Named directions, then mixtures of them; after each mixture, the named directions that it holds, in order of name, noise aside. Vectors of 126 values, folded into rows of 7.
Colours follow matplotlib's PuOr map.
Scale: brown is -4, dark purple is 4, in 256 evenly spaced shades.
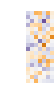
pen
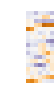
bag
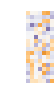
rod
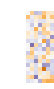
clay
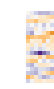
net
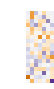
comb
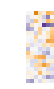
bag, pen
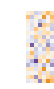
clay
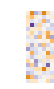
clay, comb, rod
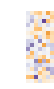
clay, pen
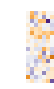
comb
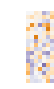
rod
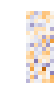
clay, rod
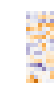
bag, net, pen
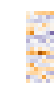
net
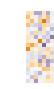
pen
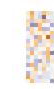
comb, rod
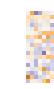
clay, comb, net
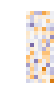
clay, rod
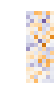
pen
